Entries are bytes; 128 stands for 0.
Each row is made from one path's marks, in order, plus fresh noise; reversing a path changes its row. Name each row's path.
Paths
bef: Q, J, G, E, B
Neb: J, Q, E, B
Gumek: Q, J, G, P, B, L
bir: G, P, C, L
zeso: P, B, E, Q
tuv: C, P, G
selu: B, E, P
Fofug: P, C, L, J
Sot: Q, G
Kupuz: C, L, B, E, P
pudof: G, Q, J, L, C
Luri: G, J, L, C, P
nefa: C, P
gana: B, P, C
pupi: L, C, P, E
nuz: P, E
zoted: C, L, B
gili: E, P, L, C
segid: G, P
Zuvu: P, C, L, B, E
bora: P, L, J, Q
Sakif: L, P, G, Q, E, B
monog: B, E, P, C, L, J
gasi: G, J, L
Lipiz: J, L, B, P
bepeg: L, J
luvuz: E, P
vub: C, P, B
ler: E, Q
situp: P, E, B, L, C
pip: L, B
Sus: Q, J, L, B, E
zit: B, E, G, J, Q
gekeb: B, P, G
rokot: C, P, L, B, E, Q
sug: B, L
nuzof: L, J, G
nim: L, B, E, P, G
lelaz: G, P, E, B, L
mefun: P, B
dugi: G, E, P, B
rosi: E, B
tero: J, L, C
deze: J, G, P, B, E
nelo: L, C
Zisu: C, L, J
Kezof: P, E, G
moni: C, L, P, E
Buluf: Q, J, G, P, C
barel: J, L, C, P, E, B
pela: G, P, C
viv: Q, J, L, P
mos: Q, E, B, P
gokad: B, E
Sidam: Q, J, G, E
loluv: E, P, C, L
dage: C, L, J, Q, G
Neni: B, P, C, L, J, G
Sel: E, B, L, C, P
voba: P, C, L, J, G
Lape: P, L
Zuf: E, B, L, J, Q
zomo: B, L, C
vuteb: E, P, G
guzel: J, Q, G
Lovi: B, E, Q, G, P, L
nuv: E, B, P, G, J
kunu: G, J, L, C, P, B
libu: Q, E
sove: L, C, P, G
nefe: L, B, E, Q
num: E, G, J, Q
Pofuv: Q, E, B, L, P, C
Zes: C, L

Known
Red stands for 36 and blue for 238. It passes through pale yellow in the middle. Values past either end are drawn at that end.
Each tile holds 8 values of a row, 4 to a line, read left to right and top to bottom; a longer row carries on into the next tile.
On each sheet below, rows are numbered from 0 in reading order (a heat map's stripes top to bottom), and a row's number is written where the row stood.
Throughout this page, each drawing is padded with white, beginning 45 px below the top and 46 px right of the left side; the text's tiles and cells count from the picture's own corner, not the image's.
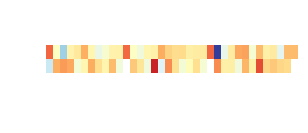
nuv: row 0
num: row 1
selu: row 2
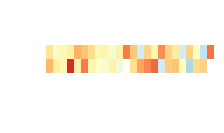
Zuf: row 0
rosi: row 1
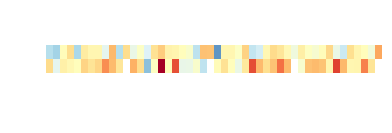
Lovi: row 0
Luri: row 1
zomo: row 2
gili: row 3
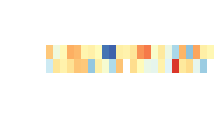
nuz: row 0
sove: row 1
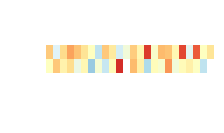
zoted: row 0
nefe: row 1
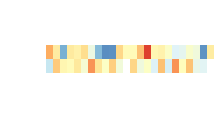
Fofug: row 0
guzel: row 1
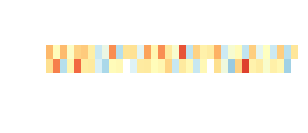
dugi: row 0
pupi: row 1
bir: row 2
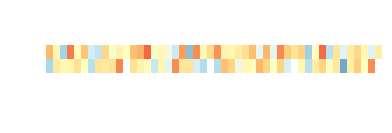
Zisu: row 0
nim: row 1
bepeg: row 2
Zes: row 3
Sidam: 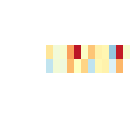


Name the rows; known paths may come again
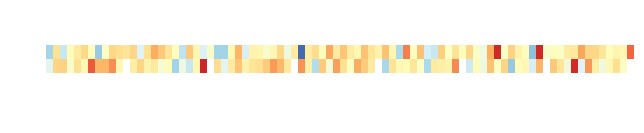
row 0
monog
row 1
zoted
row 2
sug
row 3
zit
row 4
Zisu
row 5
Sidam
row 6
num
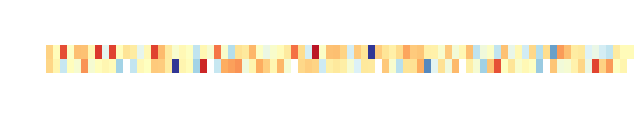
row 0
nefe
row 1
moni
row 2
nuv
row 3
Neb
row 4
rokot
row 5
bir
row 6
gekeb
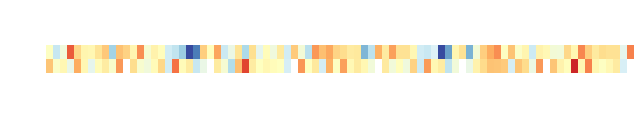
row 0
Kupuz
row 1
voba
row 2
gasi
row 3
Lipiz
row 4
Kezof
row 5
gokad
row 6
ler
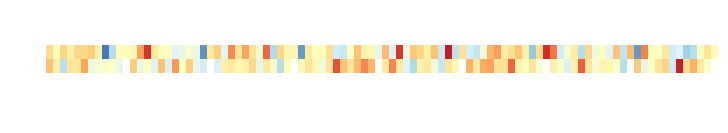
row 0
zeso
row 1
guzel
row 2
pupi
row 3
zomo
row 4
Sakif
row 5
luvuz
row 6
lelaz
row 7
Neni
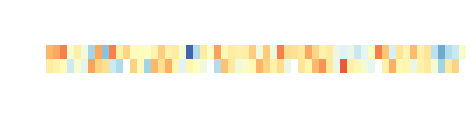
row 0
nim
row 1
bora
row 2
bepeg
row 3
vuteb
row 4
mefun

